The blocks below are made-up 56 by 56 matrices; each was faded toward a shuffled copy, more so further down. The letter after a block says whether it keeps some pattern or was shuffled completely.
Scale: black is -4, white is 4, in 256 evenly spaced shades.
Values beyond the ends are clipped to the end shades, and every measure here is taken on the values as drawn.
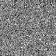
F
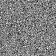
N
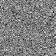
F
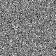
N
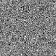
F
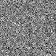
F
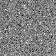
N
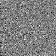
F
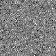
F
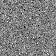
N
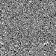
F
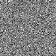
F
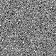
N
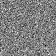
N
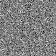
N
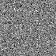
F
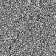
F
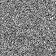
N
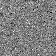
N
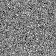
N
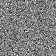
N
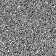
N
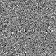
F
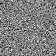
F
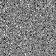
F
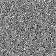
N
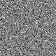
N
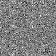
F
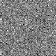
F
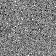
N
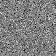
N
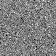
N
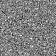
N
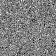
N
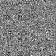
F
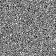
N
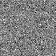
F
